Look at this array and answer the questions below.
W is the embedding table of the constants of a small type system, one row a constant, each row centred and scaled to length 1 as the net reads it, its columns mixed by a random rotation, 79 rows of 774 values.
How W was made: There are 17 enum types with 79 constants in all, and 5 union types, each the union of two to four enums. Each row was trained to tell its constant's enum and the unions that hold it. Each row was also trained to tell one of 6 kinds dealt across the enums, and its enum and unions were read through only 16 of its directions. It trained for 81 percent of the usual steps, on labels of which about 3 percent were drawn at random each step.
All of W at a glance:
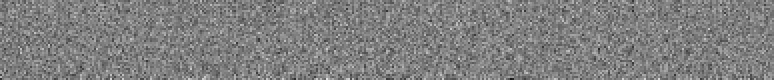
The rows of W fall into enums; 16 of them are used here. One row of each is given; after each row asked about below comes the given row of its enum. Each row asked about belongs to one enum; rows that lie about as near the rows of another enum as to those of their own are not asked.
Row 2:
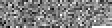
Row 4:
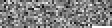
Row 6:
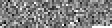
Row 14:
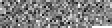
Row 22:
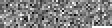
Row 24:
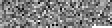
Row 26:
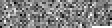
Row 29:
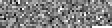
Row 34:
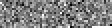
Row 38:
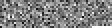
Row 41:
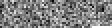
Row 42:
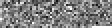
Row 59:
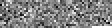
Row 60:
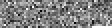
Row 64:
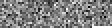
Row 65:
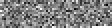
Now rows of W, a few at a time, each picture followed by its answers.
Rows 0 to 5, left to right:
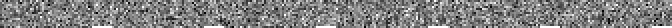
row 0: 59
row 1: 6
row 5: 22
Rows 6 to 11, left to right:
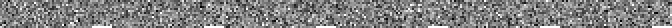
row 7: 59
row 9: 22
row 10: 59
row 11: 59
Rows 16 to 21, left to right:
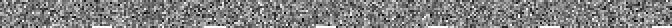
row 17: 42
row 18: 6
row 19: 26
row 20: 6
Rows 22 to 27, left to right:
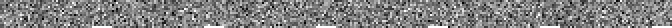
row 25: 38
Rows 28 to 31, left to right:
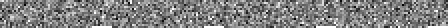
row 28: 22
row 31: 60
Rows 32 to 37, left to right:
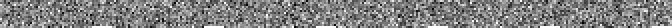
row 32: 60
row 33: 65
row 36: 65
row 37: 38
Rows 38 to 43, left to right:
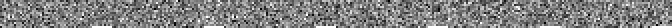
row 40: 38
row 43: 6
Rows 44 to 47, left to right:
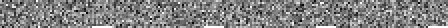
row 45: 24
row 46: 4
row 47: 59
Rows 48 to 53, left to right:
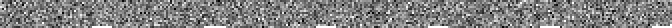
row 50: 6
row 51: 42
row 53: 38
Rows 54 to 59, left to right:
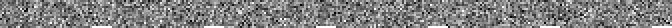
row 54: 24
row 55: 60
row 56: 4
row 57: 34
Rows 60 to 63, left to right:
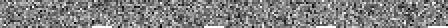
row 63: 4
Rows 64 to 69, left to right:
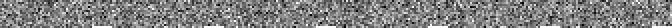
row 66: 42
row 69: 24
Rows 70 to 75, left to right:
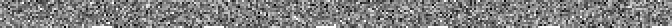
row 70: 42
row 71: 24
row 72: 14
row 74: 2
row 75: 38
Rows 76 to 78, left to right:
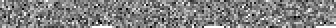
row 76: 60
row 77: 65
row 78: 34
